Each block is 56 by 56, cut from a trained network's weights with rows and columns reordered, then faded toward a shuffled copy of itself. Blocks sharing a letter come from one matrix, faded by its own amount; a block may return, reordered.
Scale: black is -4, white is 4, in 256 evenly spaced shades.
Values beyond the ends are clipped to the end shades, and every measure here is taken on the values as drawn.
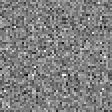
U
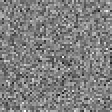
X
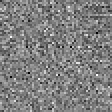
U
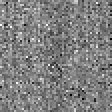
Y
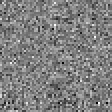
U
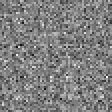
U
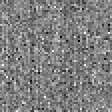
Y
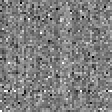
Y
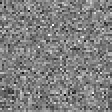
U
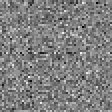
U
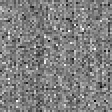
Y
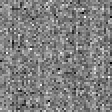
Y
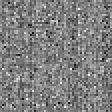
Y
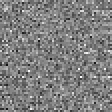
U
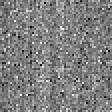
Y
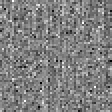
Y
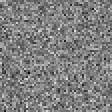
X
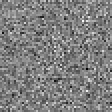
U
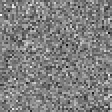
X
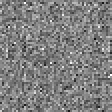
U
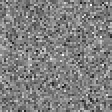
X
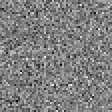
X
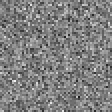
X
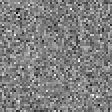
U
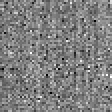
Y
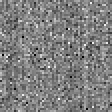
Y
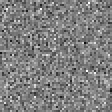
X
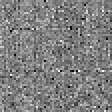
Y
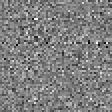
U
